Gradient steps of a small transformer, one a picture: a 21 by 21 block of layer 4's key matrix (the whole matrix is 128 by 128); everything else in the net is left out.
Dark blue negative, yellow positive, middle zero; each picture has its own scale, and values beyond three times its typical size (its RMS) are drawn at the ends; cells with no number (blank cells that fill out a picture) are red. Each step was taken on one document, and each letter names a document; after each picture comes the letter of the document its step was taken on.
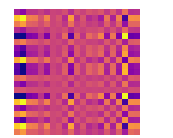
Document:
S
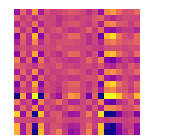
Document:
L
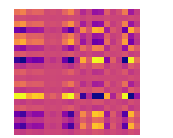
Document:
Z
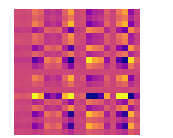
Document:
Z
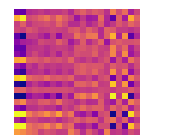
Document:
S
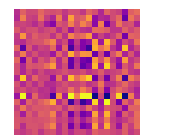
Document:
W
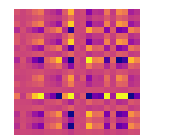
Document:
Z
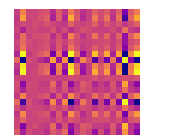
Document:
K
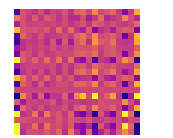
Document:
S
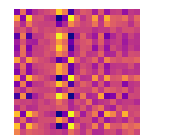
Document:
L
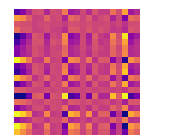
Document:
S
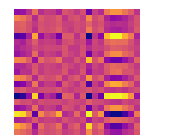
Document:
L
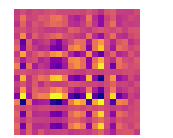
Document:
W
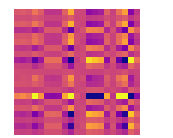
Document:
Z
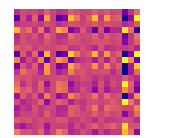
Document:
K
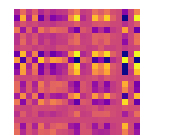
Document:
K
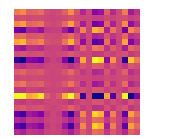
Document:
Z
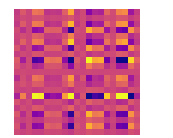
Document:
Z
